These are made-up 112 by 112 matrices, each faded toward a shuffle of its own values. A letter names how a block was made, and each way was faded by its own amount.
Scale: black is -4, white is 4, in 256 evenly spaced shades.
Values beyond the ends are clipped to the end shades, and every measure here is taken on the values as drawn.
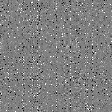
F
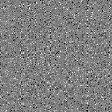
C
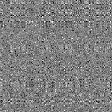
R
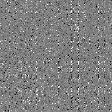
C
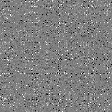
F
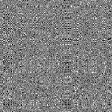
R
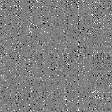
F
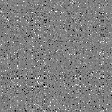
F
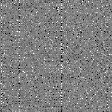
C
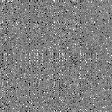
C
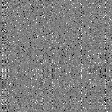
C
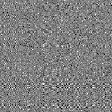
R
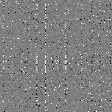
F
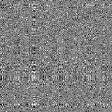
R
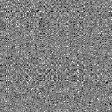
R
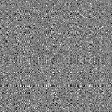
R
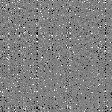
F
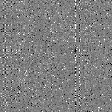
C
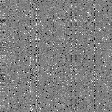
C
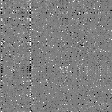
F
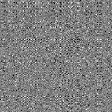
R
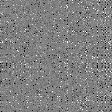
F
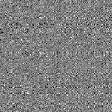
R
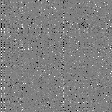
F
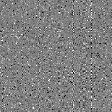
C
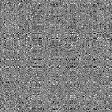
R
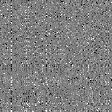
C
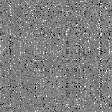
F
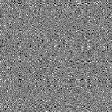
R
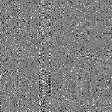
C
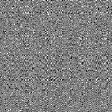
R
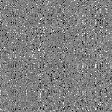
C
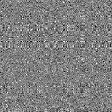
R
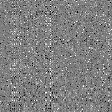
C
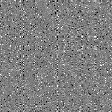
C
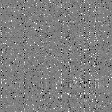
F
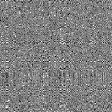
R
